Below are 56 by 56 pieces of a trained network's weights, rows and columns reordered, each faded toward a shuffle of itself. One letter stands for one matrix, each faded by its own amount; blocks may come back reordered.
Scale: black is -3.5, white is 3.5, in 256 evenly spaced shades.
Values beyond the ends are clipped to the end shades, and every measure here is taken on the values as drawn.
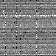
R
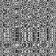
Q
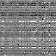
R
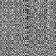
Q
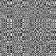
Q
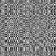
Q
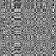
Q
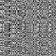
Q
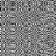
Q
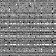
R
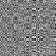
Q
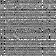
R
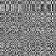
Q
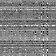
R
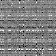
R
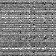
R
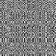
Q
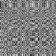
Q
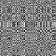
Q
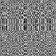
Q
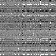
R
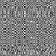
Q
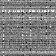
R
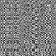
Q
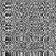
Q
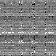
R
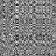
Q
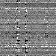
R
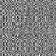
Q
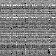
R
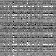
R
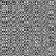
Q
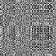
Q
